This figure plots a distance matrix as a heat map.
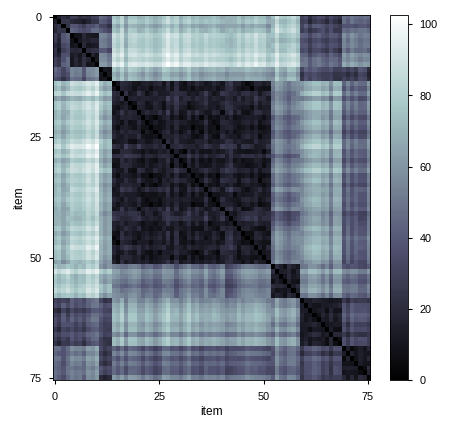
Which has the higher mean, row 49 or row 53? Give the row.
53
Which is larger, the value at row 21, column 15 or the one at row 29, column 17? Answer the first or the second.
the second
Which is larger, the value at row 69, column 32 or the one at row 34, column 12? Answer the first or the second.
the second
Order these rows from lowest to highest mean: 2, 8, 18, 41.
41, 18, 2, 8
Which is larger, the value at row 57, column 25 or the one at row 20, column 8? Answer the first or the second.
the second
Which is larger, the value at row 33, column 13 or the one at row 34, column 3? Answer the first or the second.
the second
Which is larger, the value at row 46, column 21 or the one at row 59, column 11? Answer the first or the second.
the second
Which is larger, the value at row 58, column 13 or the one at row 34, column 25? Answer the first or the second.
the first
